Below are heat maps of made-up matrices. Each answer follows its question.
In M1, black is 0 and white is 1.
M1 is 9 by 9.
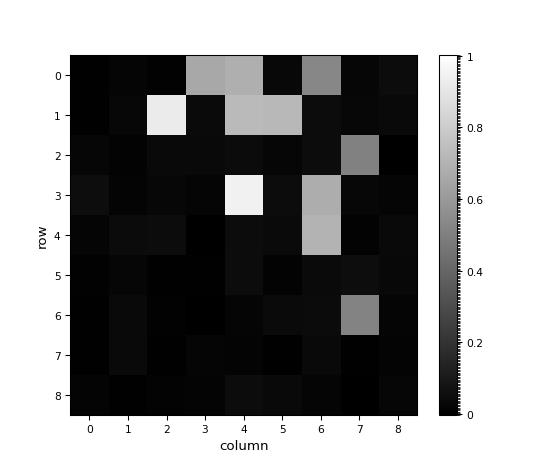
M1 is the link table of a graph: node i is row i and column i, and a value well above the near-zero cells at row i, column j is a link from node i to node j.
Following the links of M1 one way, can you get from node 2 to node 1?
no
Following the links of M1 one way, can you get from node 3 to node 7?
yes
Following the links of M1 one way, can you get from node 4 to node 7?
yes
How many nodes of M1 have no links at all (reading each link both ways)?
1
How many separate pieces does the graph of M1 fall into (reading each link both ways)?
2
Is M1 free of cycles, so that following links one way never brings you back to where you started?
yes
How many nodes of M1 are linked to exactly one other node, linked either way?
1
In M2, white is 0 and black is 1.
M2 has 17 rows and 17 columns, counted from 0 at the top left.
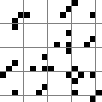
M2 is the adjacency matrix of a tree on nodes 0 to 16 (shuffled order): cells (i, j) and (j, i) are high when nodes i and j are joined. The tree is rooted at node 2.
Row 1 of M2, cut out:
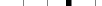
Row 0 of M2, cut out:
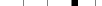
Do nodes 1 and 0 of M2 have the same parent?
no
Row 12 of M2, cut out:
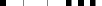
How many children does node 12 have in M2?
3
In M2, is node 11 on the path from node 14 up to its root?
yes
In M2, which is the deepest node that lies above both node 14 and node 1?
11
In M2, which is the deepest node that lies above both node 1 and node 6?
15
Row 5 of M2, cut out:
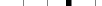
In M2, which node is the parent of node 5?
11
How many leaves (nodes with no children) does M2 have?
12
